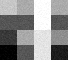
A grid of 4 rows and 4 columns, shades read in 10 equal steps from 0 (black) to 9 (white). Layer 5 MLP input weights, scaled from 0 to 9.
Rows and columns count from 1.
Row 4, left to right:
0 3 8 1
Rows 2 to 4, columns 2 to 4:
3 9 3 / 6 8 5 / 3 8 1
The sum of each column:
12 18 34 15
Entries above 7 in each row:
1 1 1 1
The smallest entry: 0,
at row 4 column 1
